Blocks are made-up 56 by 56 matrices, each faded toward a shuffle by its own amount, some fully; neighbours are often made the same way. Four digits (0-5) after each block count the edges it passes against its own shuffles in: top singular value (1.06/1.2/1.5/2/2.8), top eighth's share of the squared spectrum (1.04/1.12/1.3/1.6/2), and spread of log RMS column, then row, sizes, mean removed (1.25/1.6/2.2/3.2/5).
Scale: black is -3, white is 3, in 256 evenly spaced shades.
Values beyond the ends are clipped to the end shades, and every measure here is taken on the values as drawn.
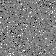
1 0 0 0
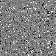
3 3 1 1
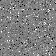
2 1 0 0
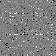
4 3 1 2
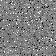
2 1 0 0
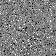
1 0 0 0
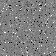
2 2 0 1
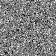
0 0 0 0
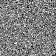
0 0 0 0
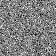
0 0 0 0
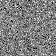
0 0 0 0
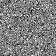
0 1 1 0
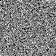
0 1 0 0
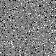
2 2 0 0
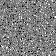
1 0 0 0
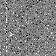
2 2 1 0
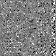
3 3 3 1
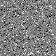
1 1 1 0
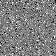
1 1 0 0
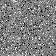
2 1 0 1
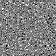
3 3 1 1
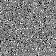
0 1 0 0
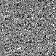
3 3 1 1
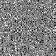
3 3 1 1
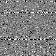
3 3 0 3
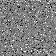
1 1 0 1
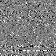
2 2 0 3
